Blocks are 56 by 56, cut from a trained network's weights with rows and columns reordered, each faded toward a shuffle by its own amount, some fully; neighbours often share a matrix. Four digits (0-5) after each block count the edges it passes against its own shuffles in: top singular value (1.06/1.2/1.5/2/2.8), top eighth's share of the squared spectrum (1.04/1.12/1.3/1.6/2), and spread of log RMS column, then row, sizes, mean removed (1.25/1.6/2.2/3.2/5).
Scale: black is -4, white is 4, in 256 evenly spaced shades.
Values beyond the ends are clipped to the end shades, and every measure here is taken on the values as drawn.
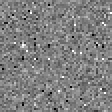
2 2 1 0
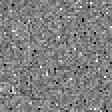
0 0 0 0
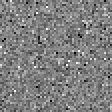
0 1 0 0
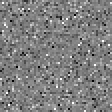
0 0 0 0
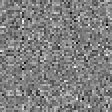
3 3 1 2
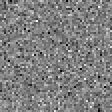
1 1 0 0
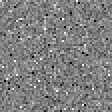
1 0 0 0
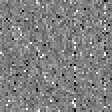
2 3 1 0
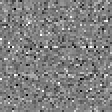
3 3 0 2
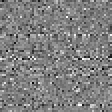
4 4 1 3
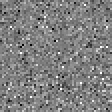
2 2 0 1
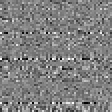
4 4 0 3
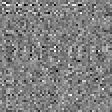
4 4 1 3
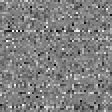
3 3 0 2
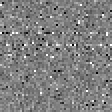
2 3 0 1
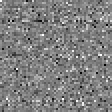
3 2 0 1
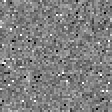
0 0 0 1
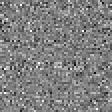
3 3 0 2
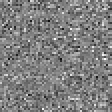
3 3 0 2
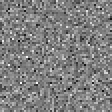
2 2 0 0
